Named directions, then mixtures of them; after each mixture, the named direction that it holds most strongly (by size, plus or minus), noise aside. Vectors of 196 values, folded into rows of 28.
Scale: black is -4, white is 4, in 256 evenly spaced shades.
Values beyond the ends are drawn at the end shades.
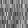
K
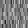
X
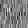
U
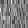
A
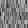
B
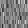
B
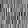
U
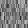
B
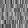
X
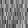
K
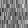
B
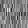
U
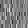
U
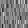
B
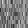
K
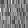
A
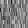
A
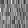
A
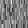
X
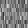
B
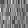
A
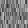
B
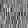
U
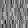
X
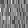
A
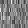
A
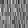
A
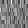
A
